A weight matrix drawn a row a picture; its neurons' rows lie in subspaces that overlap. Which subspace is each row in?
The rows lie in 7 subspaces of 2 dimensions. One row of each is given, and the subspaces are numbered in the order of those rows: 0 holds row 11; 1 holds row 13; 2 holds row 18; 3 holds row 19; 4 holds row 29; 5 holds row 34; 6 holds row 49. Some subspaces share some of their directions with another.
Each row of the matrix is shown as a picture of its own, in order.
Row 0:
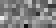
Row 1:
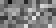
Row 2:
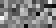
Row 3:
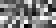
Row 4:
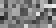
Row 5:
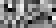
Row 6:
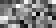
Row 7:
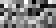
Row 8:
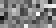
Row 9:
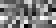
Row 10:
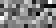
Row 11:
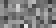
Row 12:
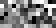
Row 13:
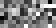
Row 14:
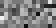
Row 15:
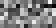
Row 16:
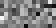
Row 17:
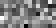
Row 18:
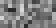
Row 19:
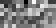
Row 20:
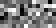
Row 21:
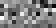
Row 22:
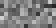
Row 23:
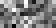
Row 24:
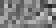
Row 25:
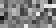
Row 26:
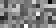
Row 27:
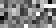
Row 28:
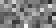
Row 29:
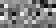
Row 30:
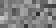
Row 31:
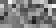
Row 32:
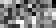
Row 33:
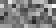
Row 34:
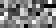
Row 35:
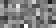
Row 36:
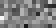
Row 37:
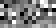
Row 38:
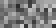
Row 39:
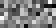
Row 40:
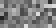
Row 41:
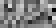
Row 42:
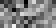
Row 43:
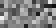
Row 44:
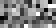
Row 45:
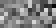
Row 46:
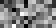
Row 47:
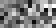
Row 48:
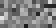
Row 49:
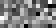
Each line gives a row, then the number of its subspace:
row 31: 1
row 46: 3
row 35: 0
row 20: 2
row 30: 5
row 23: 3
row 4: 2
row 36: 6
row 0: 6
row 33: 1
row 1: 1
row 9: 6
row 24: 2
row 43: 3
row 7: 3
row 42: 3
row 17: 6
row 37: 4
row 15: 5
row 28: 4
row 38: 0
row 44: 6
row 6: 5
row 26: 0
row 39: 5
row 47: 0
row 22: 5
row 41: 2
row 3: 6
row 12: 1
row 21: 4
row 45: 0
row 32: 5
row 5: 2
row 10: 3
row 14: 1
